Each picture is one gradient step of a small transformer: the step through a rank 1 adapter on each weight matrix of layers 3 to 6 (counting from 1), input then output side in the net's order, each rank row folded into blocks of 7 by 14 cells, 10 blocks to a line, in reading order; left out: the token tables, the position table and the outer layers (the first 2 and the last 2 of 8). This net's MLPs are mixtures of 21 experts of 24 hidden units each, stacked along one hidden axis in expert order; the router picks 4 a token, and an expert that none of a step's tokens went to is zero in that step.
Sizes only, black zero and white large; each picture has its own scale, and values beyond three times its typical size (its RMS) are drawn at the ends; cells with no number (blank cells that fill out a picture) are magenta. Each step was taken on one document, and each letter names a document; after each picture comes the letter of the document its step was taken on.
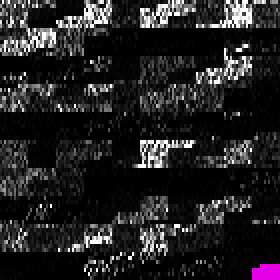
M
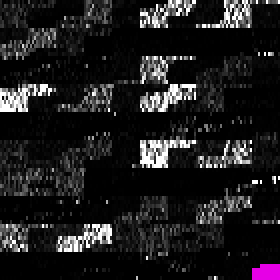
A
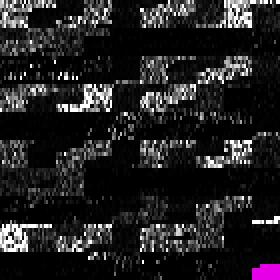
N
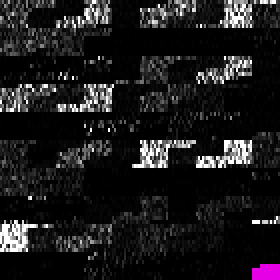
N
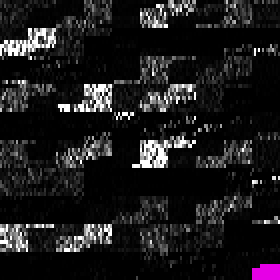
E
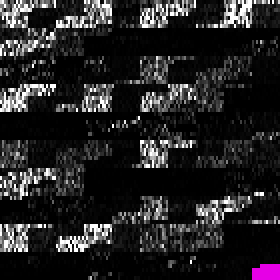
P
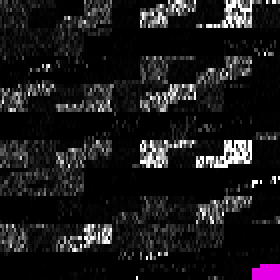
A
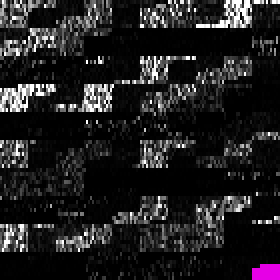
P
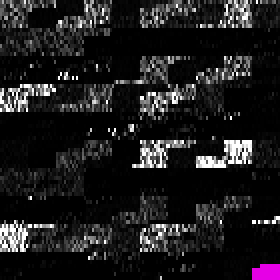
N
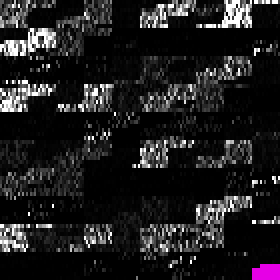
E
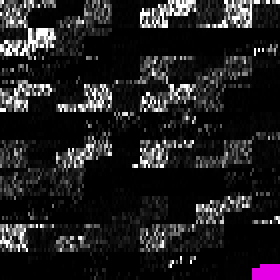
E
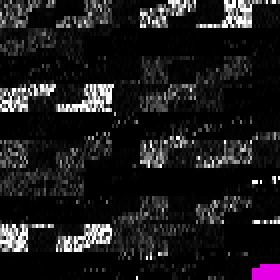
A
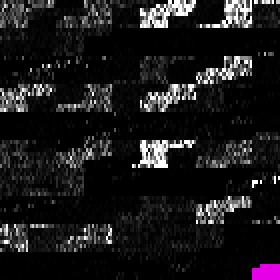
A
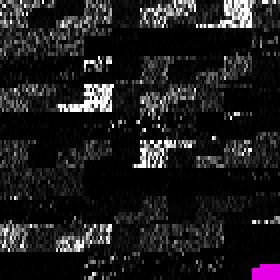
M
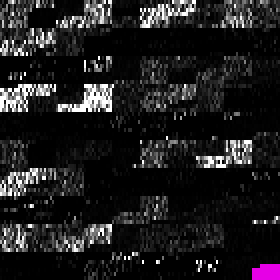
M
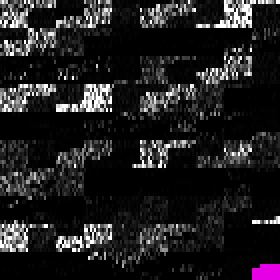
N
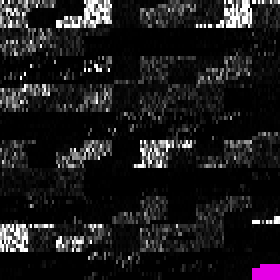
N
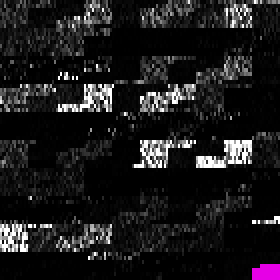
N
